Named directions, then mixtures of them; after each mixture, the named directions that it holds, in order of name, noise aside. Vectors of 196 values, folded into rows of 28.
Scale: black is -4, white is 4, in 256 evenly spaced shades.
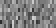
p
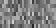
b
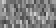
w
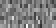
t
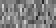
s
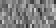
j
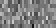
b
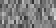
b, j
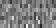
t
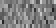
j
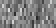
b, p, s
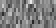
j, s, t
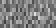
p, t, w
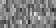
b, t, w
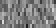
j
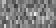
p, w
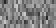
b, p, w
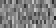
p, s, t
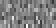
t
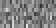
p, t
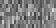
b, j, t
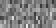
t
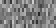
p, s, t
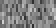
b, j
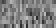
s, t, w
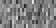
p, s, t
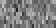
b, w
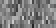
b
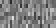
b, t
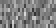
p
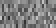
p, s
